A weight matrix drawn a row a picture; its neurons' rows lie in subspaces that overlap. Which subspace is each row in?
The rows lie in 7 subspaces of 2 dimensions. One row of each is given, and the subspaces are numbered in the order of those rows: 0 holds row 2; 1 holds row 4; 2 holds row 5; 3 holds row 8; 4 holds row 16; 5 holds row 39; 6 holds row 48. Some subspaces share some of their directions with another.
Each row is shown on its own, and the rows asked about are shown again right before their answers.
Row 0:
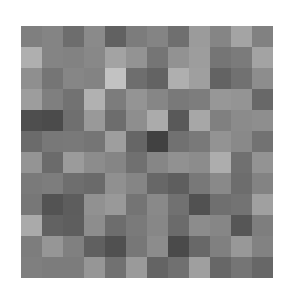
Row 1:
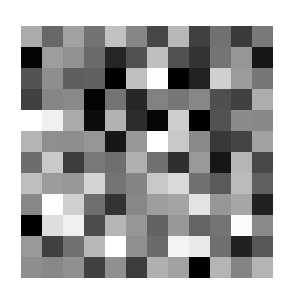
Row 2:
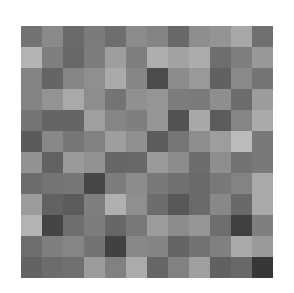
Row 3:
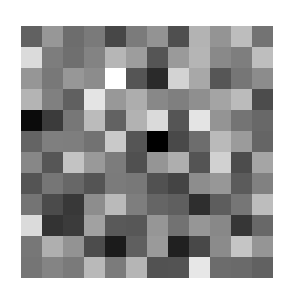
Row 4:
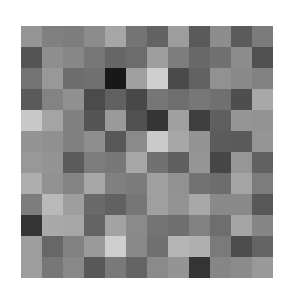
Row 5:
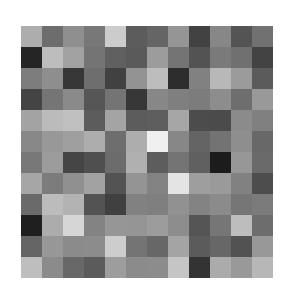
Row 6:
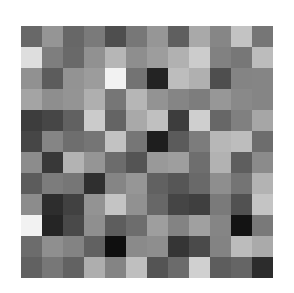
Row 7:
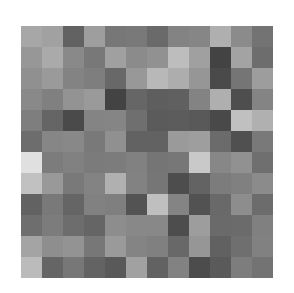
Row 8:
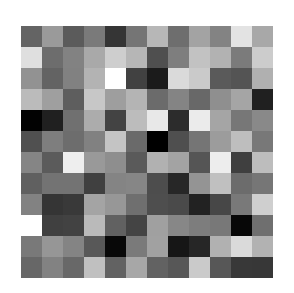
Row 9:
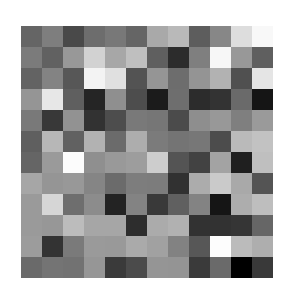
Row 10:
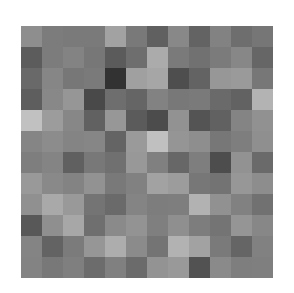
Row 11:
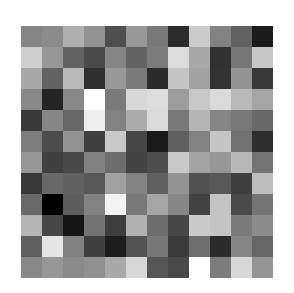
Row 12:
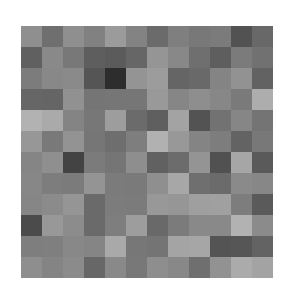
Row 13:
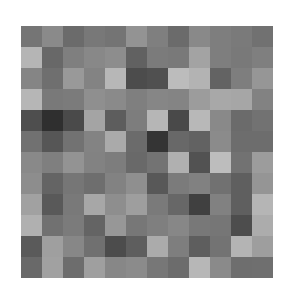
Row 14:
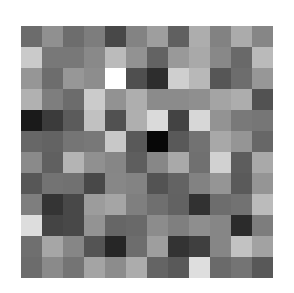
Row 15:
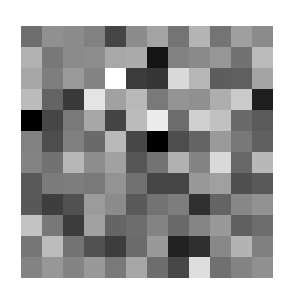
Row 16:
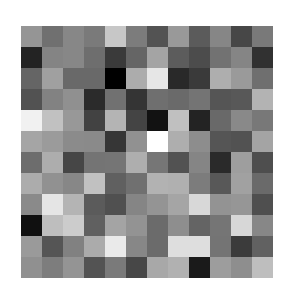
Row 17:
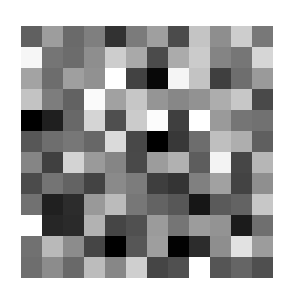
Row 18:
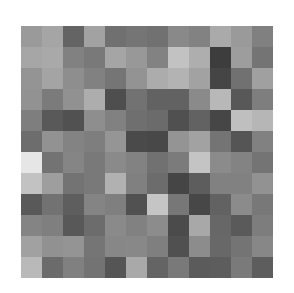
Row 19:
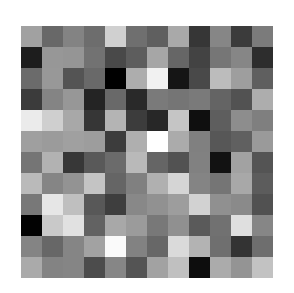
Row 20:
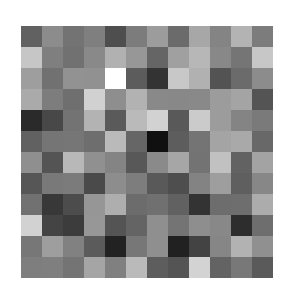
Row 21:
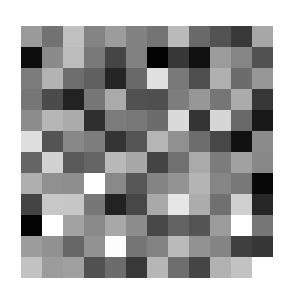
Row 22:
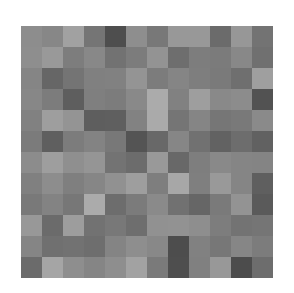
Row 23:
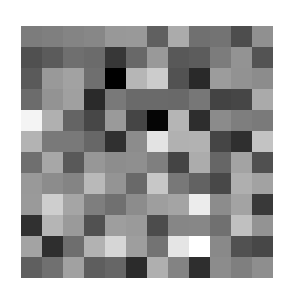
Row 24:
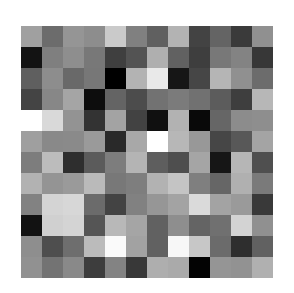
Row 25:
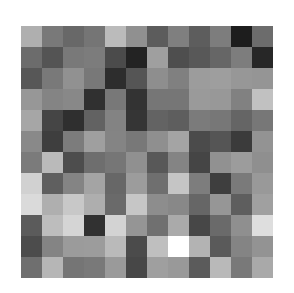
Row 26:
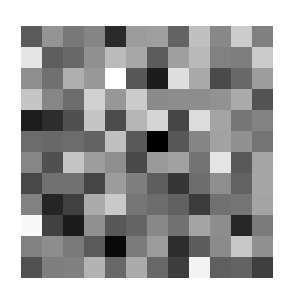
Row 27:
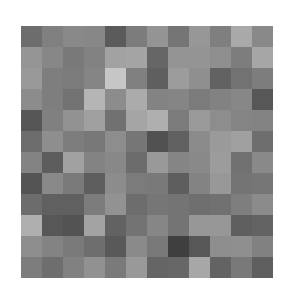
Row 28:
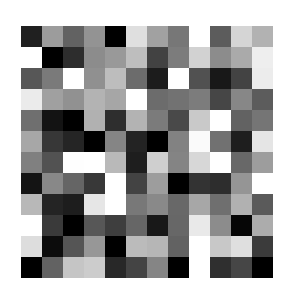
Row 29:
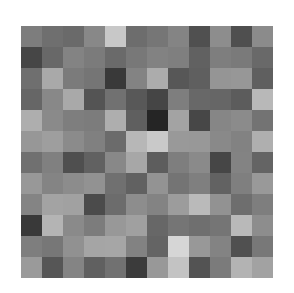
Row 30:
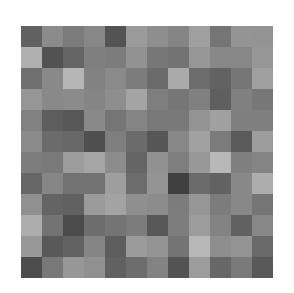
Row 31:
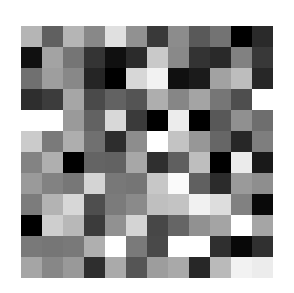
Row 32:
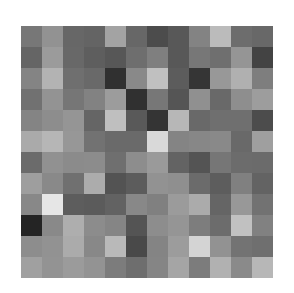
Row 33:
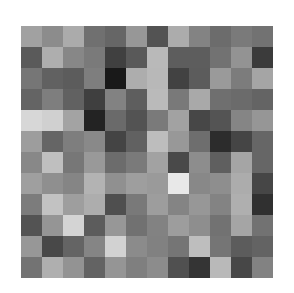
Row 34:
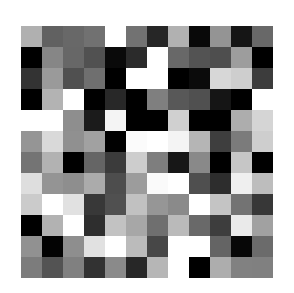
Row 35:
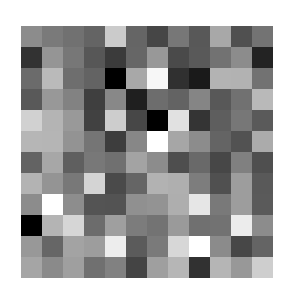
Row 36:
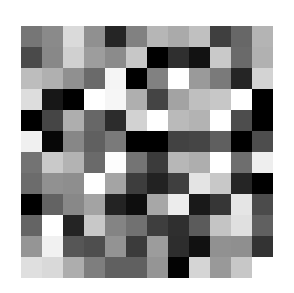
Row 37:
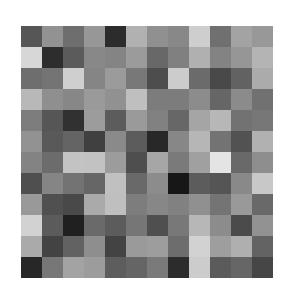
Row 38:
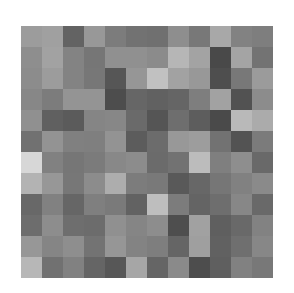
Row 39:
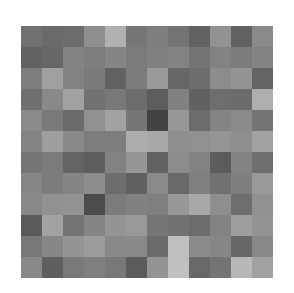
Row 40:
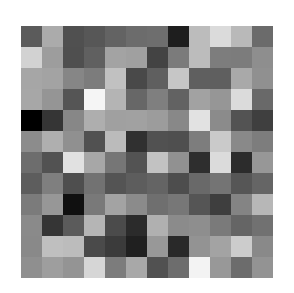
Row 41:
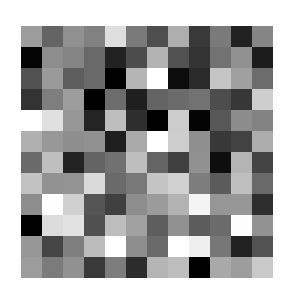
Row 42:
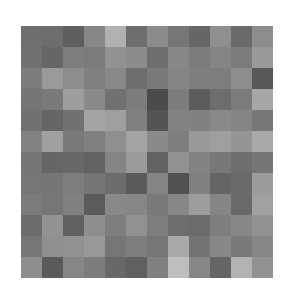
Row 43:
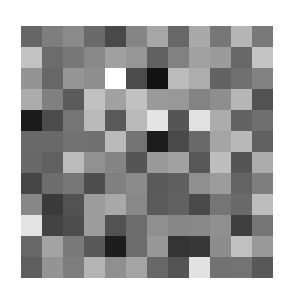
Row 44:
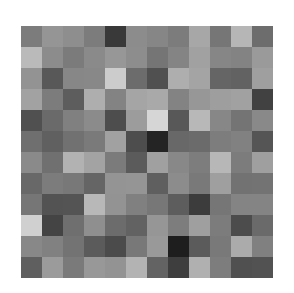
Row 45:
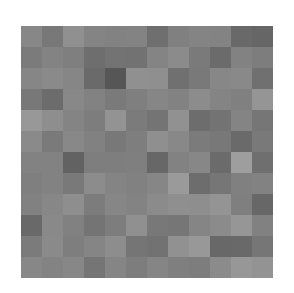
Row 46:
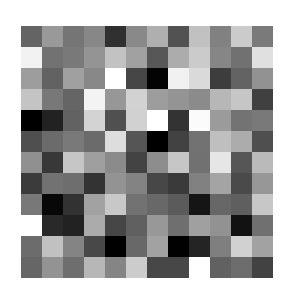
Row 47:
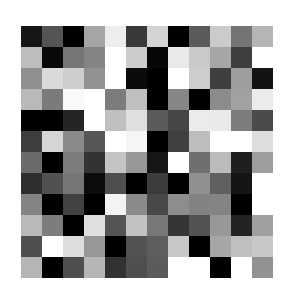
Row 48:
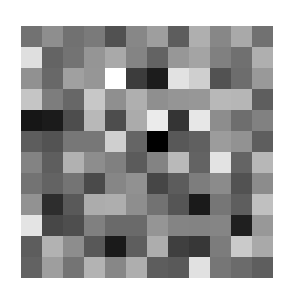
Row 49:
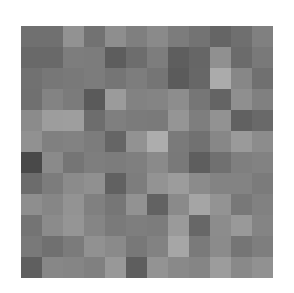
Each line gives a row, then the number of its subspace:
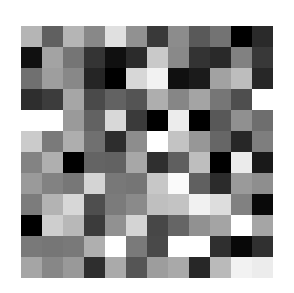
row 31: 3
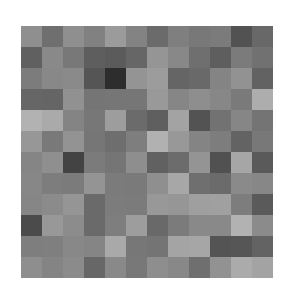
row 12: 3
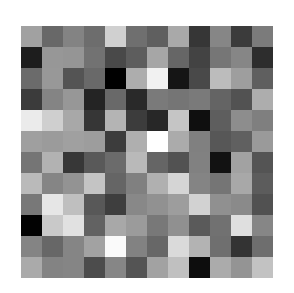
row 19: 2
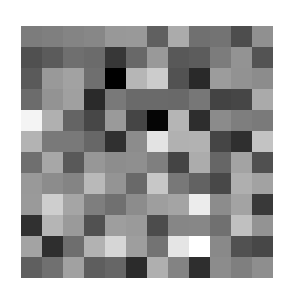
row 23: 2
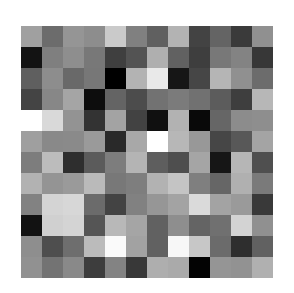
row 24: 4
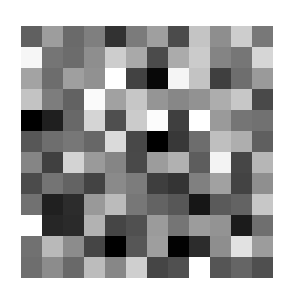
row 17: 4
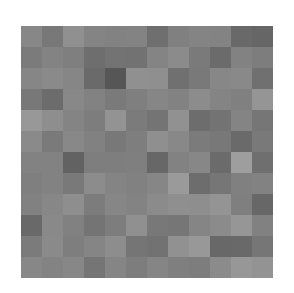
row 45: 3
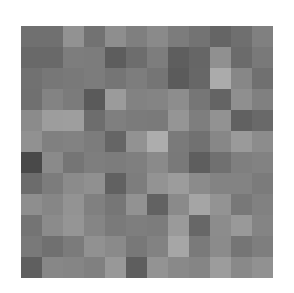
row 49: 1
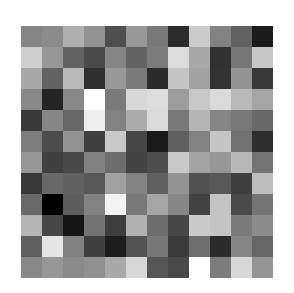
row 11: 3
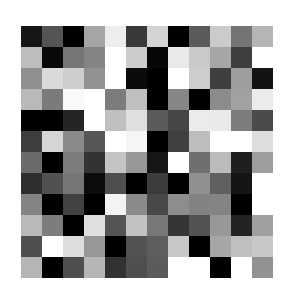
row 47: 5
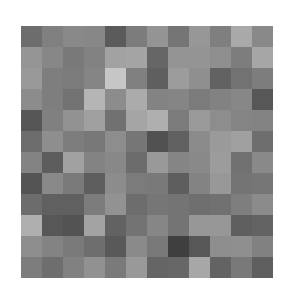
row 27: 6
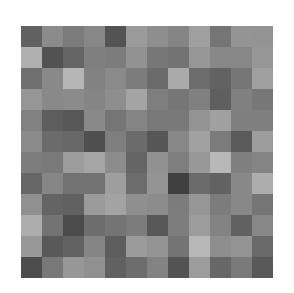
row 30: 2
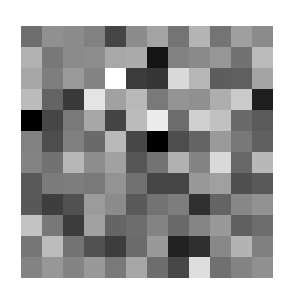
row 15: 0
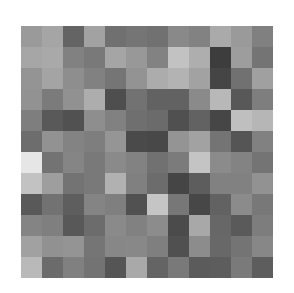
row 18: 1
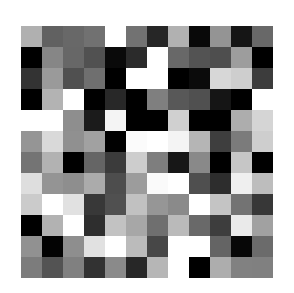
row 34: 0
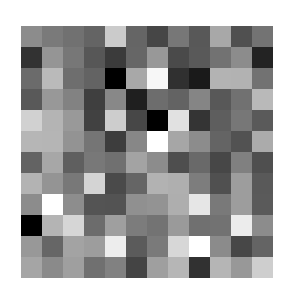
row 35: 4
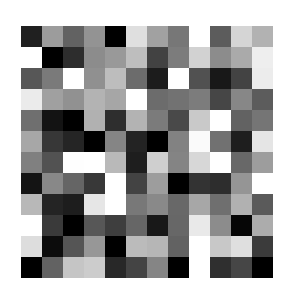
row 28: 2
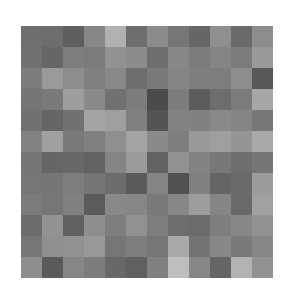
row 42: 5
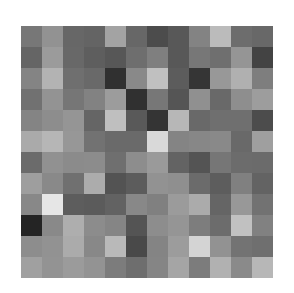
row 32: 4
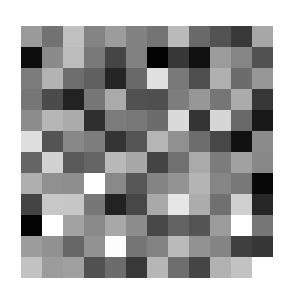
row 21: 0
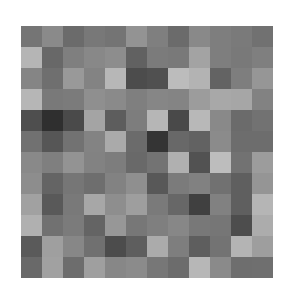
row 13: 6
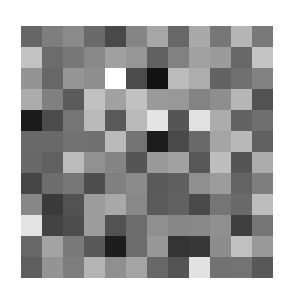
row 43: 1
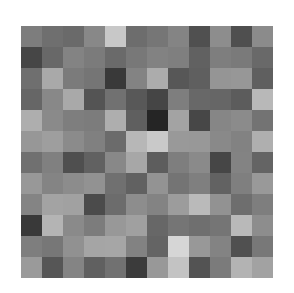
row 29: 5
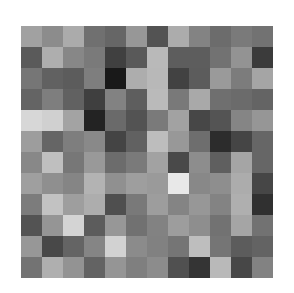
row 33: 5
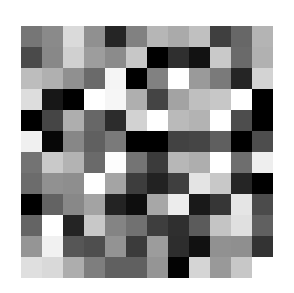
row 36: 0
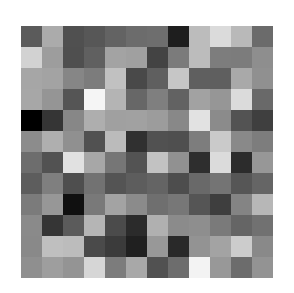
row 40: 4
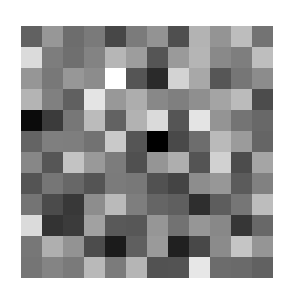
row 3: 4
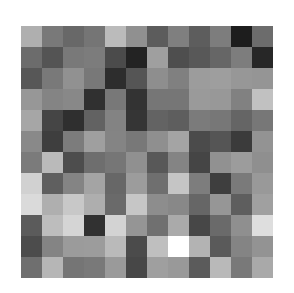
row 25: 6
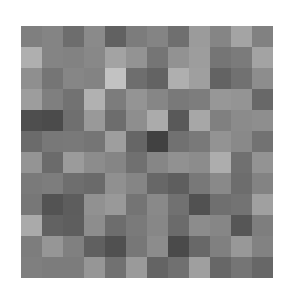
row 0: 1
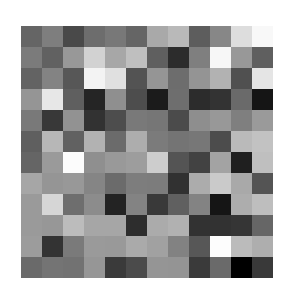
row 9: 3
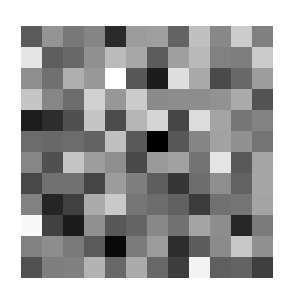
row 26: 2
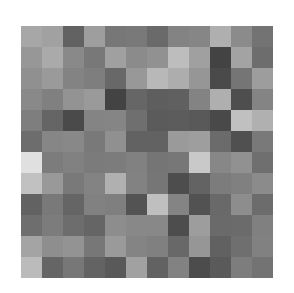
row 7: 1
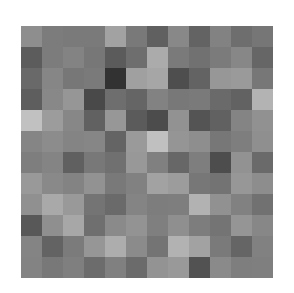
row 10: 0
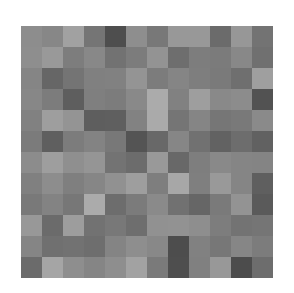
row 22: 5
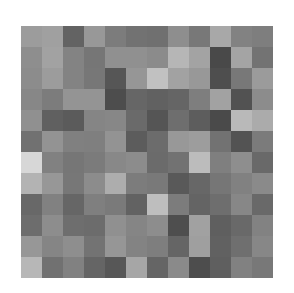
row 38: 1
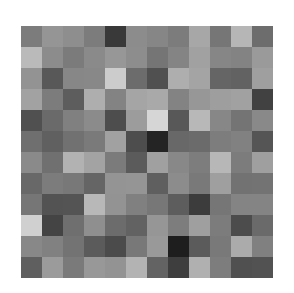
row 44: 5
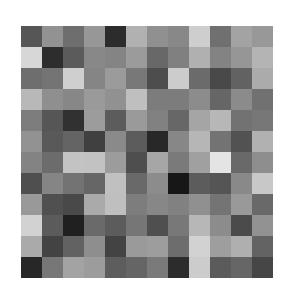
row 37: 2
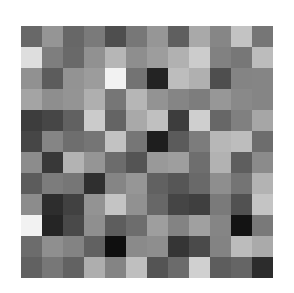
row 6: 0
